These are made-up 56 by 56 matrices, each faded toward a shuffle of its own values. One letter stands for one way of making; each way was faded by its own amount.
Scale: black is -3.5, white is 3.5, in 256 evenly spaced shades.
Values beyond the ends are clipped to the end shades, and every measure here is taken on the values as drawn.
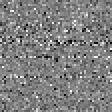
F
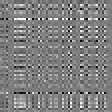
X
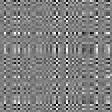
X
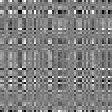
X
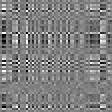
X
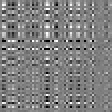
X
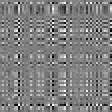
X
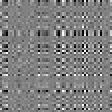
X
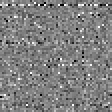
F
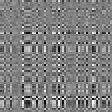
X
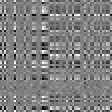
X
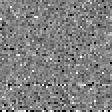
F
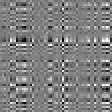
X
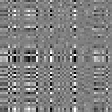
X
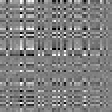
X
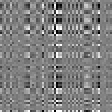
X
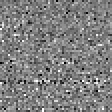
F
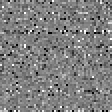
F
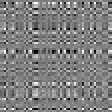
X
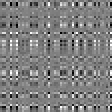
X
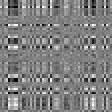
X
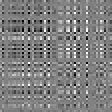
X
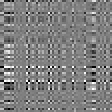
X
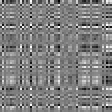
X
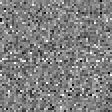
F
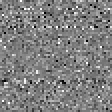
F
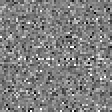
F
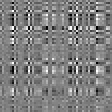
X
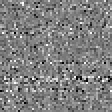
F
